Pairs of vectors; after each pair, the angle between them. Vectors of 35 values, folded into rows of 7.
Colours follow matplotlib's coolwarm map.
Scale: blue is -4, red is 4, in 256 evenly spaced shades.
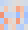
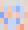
nearly opposite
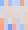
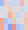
nearly parallel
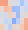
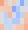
nearly parallel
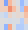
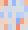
partly opposed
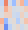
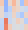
nearly opposite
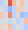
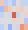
partly opposed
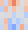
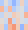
nearly opposite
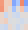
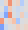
orthogonal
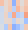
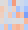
nearly opposite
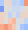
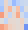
partly aligned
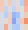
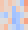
nearly parallel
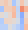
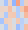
partly aligned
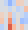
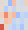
orthogonal
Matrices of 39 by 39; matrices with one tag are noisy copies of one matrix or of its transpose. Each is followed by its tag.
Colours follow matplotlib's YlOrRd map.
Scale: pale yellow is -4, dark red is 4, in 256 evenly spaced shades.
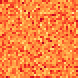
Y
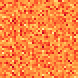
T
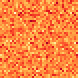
T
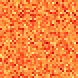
T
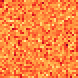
Y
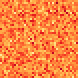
T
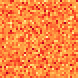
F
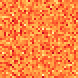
T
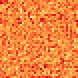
Y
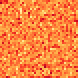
Y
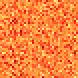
T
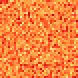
Y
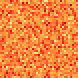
F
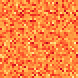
T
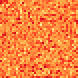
Y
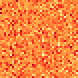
T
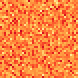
T
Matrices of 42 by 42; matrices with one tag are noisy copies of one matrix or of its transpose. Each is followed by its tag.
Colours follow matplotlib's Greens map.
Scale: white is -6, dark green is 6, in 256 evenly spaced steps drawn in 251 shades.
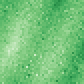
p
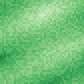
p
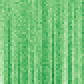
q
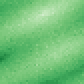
p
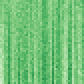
q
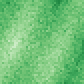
p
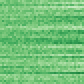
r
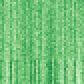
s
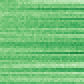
q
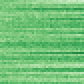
q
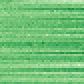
q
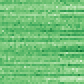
s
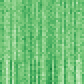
s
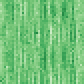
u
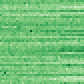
s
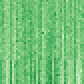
s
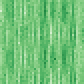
u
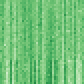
s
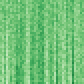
r
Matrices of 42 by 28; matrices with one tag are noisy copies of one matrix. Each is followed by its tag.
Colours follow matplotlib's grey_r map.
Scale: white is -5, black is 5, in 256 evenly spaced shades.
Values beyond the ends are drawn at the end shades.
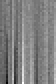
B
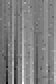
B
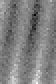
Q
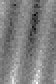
Q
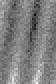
Q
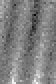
Q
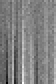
B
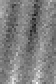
Q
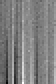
B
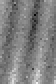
Q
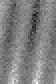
Q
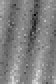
Q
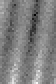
Q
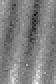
Q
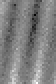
Q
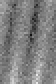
Q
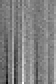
B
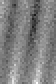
Q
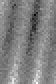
Q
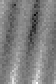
Q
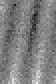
Q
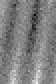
Q
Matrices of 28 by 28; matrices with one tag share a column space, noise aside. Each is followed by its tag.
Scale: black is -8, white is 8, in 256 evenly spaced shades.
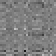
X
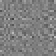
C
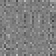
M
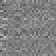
C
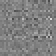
C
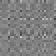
C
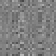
M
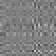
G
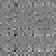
X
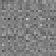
C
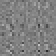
G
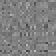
G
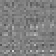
G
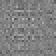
C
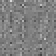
M
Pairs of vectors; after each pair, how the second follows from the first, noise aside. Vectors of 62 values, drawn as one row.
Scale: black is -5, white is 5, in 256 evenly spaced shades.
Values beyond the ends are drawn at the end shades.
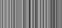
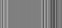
partly zeroed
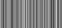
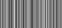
wrapped around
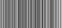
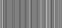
partly zeroed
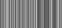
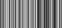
scaled up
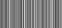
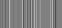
partly zeroed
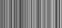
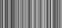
wrapped around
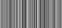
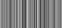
copied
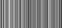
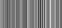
wrapped around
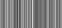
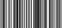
scaled up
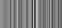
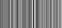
negated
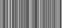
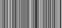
copied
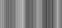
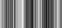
scaled up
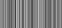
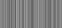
shrunk
